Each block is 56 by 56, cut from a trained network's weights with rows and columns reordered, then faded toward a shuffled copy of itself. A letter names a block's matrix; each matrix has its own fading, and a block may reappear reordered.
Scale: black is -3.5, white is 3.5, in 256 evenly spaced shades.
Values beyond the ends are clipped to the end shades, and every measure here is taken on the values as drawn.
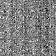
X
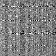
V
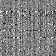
V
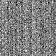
X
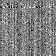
V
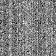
X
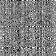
V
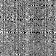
V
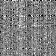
V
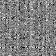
X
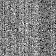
X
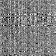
V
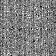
X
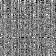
V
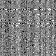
V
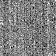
X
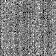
X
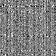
V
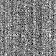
X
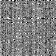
V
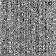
X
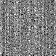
X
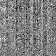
X
